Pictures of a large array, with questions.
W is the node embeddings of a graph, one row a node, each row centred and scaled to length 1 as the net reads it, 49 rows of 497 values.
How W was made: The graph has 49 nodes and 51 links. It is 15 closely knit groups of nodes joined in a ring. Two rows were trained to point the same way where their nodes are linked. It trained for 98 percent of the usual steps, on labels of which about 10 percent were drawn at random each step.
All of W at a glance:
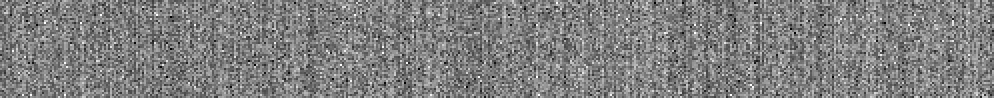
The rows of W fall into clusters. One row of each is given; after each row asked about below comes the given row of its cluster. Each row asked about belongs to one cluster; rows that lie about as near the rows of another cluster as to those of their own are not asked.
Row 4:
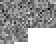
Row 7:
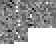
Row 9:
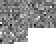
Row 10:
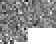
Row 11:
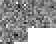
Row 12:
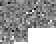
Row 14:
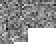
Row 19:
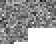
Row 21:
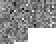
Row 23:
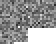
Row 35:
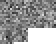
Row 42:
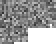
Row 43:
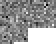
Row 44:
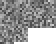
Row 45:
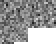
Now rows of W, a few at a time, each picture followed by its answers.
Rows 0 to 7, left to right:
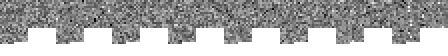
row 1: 44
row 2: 11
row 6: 4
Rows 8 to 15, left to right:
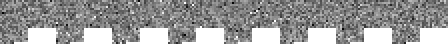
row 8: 10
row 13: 23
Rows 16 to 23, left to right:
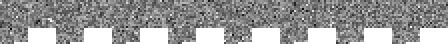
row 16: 42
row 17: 10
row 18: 11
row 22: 23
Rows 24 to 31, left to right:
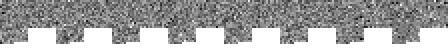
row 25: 35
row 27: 45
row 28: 21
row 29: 7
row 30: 19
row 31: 9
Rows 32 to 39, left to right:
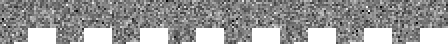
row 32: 11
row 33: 10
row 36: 14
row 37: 35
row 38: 44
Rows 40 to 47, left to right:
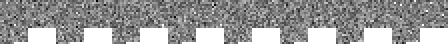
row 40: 14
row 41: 43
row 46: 9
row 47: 7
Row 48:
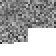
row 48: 43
